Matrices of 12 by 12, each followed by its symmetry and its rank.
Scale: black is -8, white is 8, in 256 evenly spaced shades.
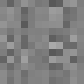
neither, rank two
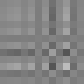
symmetric, rank one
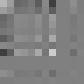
symmetric, rank one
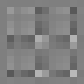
symmetric, rank one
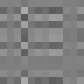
neither, rank one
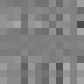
neither, rank two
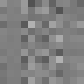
neither, rank two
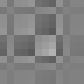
symmetric, rank one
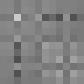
symmetric, rank two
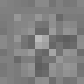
symmetric, rank two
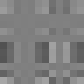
neither, rank one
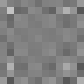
symmetric, rank two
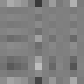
neither, rank one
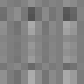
neither, rank one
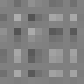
symmetric, rank one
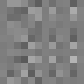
neither, rank two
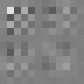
symmetric, rank two
